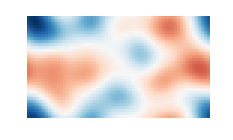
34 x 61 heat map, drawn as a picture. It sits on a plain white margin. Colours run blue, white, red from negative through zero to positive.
The top left is the ninth with the lowest average. There are no lone odd cells. The texture varies smoothly and slowly.
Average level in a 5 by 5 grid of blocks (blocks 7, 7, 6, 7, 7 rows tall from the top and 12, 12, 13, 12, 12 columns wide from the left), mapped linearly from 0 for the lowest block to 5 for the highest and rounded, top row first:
01343
23334
54335
44244
22232
